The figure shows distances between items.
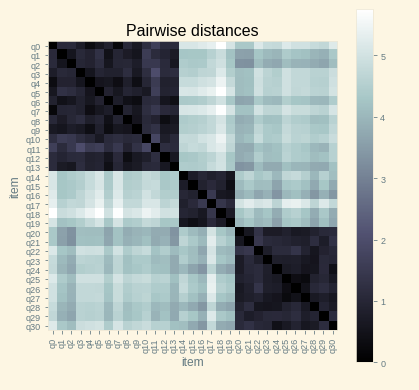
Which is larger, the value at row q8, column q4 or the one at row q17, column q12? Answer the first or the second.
the second
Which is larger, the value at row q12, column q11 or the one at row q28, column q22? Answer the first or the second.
the first
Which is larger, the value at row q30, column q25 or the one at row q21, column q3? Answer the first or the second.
the second
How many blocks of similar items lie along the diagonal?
3
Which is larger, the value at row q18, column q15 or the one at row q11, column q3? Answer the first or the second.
the second
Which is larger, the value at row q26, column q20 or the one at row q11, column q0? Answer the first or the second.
the second
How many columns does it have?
31
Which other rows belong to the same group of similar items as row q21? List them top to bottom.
q20, q22, q23, q24, q25, q26, q27, q28, q29, q30
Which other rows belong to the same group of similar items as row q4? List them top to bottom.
q0, q1, q2, q3, q5, q6, q7, q8, q9, q10, q11, q12, q13
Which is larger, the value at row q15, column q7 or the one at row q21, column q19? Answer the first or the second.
the first
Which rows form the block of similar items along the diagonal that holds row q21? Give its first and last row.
q20 to q30
